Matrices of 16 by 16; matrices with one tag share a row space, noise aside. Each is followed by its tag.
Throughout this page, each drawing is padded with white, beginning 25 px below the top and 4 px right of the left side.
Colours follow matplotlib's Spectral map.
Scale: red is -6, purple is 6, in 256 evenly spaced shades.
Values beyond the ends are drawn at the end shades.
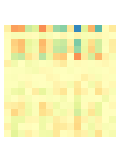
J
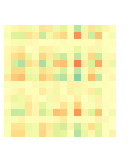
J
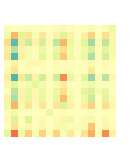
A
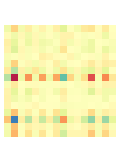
A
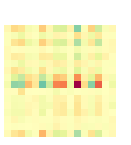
J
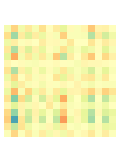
A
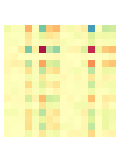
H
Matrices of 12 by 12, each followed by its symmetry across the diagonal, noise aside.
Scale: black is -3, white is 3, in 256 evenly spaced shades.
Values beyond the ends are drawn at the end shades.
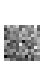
antisymmetric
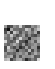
symmetric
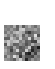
symmetric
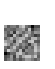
symmetric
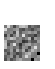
symmetric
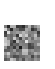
antisymmetric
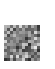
symmetric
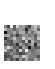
antisymmetric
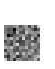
symmetric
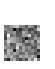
antisymmetric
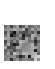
symmetric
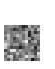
antisymmetric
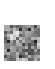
symmetric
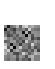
symmetric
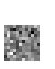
antisymmetric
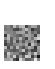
antisymmetric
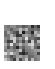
antisymmetric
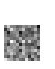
antisymmetric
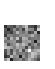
symmetric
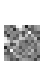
symmetric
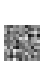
antisymmetric
